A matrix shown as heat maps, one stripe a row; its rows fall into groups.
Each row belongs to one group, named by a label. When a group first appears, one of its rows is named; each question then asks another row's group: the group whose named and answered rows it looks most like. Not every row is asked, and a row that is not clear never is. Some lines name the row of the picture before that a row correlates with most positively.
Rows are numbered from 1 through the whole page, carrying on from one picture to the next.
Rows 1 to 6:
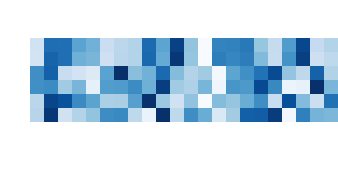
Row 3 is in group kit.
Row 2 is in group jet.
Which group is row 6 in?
kit
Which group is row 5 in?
jet
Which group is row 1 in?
jet
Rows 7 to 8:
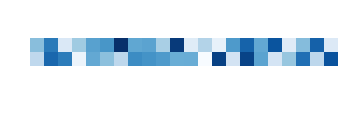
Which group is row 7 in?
kit
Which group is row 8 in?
jet
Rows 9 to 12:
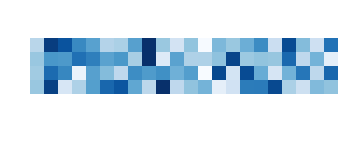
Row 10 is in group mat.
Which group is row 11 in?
jet
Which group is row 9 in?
jet
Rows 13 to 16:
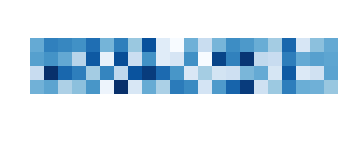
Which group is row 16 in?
mat
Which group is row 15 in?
jet
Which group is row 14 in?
mat
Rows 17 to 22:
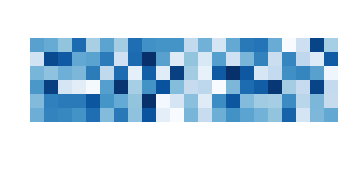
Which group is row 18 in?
jet
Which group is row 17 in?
kit
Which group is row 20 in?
kit
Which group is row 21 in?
mat
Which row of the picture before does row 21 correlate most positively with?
13
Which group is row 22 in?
mat
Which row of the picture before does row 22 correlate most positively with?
13
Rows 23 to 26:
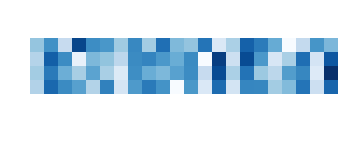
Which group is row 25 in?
jet
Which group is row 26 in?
jet
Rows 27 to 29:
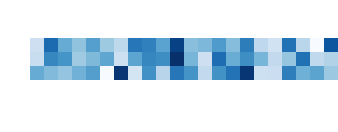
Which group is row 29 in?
mat
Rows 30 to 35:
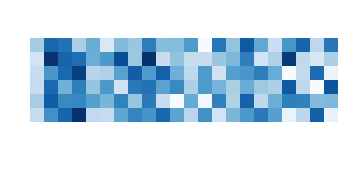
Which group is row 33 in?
jet
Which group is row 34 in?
mat
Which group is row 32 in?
kit
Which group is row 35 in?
kit
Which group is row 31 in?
mat
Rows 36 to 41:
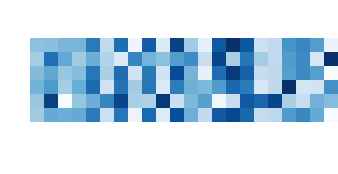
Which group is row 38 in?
mat
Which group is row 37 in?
jet
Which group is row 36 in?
mat
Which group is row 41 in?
mat
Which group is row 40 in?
kit
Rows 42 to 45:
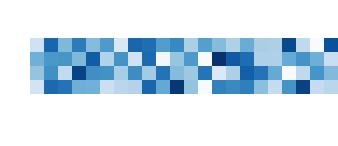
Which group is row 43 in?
mat
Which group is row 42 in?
jet
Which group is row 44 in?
kit
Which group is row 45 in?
jet
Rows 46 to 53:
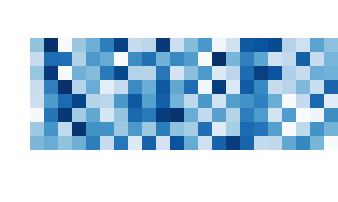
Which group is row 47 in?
jet
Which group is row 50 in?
kit
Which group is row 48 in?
kit
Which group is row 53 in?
mat
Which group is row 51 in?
jet
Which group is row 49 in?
jet
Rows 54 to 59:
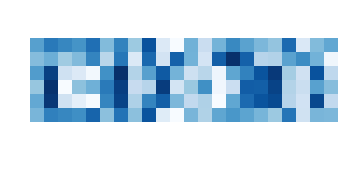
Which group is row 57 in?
kit
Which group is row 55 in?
mat
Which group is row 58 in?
kit
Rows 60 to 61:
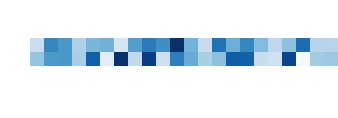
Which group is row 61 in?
mat
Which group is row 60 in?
jet
